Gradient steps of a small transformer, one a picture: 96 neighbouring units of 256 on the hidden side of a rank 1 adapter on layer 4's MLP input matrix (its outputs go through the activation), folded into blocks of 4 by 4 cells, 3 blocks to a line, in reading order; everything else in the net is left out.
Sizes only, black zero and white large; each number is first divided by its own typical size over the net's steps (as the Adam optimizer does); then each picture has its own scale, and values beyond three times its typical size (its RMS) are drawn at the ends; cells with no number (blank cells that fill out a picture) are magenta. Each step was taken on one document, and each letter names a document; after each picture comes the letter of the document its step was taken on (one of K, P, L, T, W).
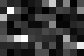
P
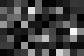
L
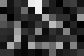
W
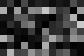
L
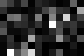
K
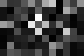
W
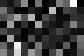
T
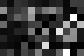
L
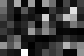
P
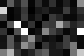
W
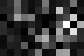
L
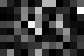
W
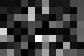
L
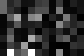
K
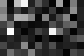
T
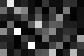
W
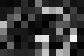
L
